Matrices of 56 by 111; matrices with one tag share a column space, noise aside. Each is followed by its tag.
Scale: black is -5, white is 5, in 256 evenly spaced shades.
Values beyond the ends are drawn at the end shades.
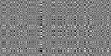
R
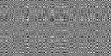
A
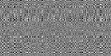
A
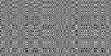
R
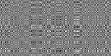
R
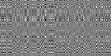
A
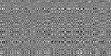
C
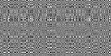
A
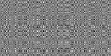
R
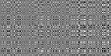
R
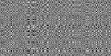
R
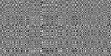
R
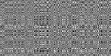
R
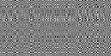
A
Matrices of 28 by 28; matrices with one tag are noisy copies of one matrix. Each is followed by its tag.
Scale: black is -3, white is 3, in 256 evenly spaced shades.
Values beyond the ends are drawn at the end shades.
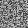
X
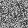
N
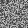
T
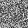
N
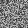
T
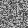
X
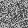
N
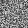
T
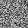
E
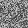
N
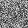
N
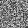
X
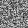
X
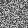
T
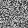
E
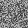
N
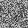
N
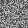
T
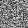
X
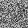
N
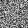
T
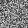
T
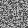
X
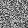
E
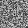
X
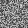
T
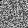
X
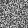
T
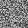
E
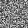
T
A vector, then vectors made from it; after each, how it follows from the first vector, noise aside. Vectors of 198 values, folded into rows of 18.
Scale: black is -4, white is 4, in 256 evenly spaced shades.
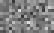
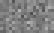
shrunk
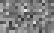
reversed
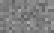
shrunk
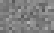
shrunk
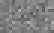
shrunk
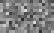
reversed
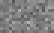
shrunk
